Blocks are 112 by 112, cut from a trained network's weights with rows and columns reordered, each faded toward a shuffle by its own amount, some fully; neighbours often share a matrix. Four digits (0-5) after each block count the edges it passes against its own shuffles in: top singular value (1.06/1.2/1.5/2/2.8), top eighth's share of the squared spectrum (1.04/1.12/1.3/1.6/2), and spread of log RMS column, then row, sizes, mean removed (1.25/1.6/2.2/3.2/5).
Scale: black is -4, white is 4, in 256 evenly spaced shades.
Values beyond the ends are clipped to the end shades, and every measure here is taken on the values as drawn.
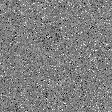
0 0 0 0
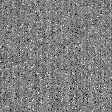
3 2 0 1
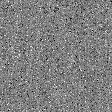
1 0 0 0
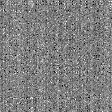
3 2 0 2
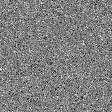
0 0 0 0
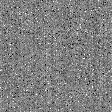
2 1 0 1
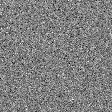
0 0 0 0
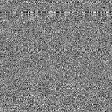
4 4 0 3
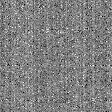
3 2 0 2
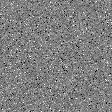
0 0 0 0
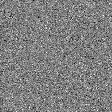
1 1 0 0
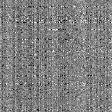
4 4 1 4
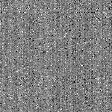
3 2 0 2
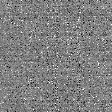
2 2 3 0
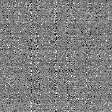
3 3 3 0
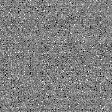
2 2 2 0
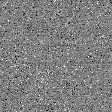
1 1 1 0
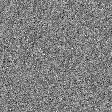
1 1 0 0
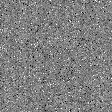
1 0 0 0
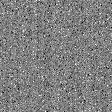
1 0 0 0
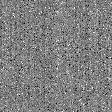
2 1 0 1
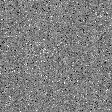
0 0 0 0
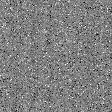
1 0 0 0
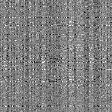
4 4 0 4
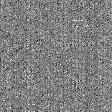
3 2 0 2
